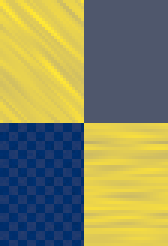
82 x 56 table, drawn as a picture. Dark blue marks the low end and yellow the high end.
The table splits into 2 rows of 2 panels. Panel 1,1: very high, slanting down to the right, faint in contrast. Panel 1,2: low, flat. Panel 2,1: very low, checkered, faint in contrast. Panel 2,2: very high, streaked across, faint in contrast.
